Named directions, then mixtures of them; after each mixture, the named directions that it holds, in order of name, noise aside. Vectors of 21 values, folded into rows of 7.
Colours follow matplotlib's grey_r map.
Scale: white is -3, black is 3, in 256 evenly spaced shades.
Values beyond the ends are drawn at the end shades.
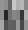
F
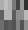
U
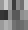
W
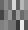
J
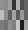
J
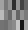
J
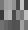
J, U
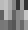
U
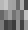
F, U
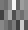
J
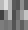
U, W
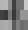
W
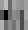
F, W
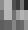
F, U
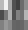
U, W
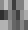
W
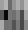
F, W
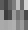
U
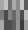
F, U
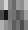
F, W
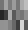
J, W
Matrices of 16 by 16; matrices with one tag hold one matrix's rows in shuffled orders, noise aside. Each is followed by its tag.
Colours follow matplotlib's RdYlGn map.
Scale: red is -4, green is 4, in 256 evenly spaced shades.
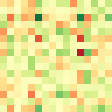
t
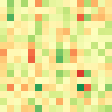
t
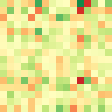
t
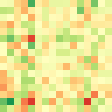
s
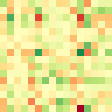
t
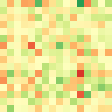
t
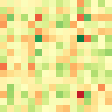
t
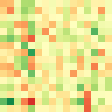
s
